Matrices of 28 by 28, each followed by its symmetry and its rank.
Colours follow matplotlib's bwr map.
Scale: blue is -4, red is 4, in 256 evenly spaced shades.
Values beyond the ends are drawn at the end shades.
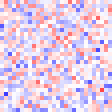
neither, full rank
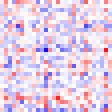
neither, rank five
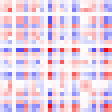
symmetric, rank two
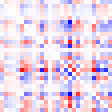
antisymmetric, rank two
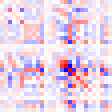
symmetric, rank three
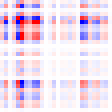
symmetric, rank one
